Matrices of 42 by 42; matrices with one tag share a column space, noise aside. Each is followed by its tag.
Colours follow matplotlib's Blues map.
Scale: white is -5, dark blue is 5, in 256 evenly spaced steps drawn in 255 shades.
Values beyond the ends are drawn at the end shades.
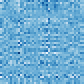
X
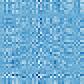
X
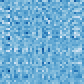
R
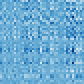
R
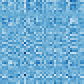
X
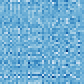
X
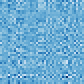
X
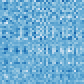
R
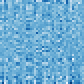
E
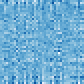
E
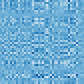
X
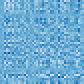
X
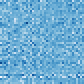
X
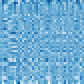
E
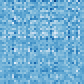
R
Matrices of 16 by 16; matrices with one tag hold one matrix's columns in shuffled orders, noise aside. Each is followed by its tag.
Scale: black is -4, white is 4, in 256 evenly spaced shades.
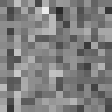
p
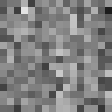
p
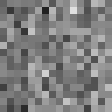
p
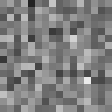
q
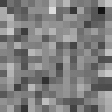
p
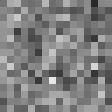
q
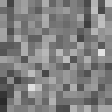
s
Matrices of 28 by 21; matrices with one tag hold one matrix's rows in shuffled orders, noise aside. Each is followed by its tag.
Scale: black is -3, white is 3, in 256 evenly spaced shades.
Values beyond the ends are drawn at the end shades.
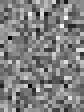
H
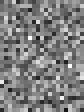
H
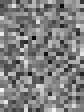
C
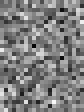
C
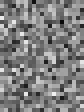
C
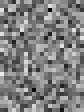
C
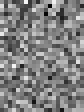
C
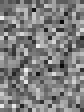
C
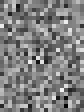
H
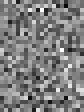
H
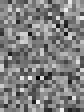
H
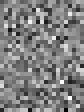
H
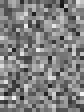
C
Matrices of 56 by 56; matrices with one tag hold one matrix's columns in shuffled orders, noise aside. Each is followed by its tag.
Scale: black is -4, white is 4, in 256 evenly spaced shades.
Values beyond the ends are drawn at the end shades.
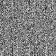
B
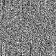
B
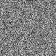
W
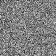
W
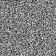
W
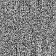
B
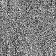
B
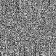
B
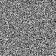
W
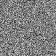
W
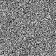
W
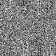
B
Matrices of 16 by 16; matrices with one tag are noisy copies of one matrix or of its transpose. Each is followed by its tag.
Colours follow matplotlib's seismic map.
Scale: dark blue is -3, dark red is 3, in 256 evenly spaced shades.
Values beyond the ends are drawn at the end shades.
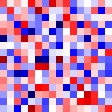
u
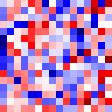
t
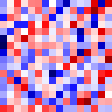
t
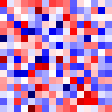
u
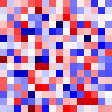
u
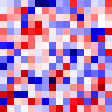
t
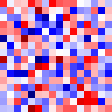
u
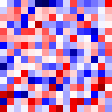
t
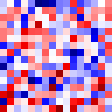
t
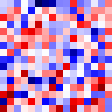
t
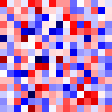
u
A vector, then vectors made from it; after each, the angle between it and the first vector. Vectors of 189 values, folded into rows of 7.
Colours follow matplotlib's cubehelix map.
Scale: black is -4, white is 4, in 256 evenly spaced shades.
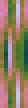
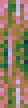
nearly parallel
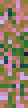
partly aligned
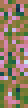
partly opposed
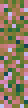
orthogonal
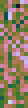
partly opposed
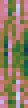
nearly parallel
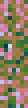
partly aligned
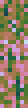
partly opposed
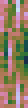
nearly parallel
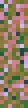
orthogonal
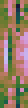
nearly opposite
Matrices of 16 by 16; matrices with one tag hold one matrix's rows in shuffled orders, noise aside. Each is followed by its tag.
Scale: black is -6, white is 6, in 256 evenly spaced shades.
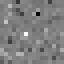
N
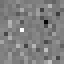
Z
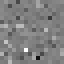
N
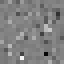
Z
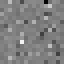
Z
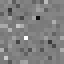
N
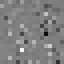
Z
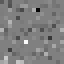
N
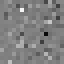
Z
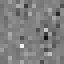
Z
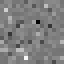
N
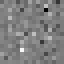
Z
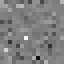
N
